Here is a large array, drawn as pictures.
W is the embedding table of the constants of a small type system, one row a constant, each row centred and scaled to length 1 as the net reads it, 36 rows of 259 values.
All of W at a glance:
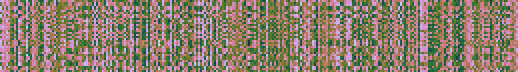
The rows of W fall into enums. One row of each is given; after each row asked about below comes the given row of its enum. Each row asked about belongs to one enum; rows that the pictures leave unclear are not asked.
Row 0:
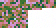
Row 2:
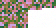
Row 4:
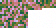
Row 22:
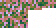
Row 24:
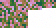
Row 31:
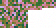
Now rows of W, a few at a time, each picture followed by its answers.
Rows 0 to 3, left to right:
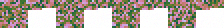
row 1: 2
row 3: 4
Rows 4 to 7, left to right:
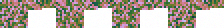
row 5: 24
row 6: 2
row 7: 4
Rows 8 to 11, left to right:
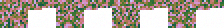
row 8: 22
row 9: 2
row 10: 31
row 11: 2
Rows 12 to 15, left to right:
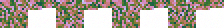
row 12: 24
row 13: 0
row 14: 24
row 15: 31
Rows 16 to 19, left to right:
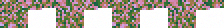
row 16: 2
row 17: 24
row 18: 2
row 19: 24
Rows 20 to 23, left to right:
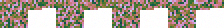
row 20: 22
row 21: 4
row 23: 0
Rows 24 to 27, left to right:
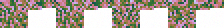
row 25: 24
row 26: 31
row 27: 0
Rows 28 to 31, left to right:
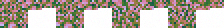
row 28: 2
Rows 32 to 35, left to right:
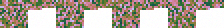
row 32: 31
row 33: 4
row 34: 22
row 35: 24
